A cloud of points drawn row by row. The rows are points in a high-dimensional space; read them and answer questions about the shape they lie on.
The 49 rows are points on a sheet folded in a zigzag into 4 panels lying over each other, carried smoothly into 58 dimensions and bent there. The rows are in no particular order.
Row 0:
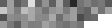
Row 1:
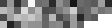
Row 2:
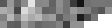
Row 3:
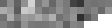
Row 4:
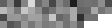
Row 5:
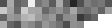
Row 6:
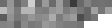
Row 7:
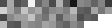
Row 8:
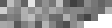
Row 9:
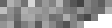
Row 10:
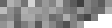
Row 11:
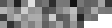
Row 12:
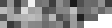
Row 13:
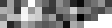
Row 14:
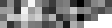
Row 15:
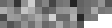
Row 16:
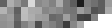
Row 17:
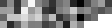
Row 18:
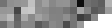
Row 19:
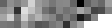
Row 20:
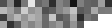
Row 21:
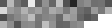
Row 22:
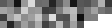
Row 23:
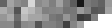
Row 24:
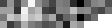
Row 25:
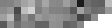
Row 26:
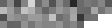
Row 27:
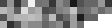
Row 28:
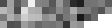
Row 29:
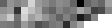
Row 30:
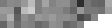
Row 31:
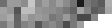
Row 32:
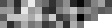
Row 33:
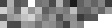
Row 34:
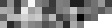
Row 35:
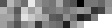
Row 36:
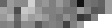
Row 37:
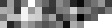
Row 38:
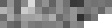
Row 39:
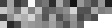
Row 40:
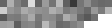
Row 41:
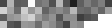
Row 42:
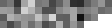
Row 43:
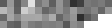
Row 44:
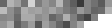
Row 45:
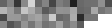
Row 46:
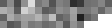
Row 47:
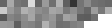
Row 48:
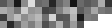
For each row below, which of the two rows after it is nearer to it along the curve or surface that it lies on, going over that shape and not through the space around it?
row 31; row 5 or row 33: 5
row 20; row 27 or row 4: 4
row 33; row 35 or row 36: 36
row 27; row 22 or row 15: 22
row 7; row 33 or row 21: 21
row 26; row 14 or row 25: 25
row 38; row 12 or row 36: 12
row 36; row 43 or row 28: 28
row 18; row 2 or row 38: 2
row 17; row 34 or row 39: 34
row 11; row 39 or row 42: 39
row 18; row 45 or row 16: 16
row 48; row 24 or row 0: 0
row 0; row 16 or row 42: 42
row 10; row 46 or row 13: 46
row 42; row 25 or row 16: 25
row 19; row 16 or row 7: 16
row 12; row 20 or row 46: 46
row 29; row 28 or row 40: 28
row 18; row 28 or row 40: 28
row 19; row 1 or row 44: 44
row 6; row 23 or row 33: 33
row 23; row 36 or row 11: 36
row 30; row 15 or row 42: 42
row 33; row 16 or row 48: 48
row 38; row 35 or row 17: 17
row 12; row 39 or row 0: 39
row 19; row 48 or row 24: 24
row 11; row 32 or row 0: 0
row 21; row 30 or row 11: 11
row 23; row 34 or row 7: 34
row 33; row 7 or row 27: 27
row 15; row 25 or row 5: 5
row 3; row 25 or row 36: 25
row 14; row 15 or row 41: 41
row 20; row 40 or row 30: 40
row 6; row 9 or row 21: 21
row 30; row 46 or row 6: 46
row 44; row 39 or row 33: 33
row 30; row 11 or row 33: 33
